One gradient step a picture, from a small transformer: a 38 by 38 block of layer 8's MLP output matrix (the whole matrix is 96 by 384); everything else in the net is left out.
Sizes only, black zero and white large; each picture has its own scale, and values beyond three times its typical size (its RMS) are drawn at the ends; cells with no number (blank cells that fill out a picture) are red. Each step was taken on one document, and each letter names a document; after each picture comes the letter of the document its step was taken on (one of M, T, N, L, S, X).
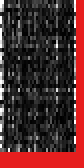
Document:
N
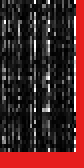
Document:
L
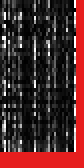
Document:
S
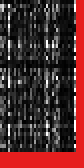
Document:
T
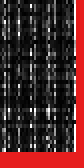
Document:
L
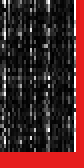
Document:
L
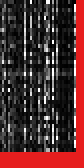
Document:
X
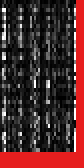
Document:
S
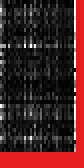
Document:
N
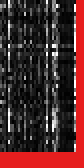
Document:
T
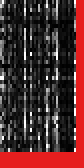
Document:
X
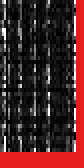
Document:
L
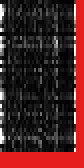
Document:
N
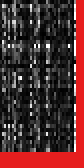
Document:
S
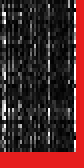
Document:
L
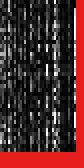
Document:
T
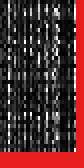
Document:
X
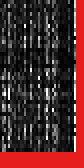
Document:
X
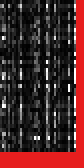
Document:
S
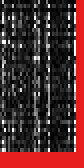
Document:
S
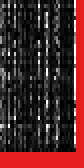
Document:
T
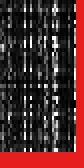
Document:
X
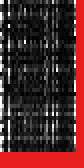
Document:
N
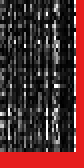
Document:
T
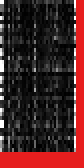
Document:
N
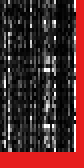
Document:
L
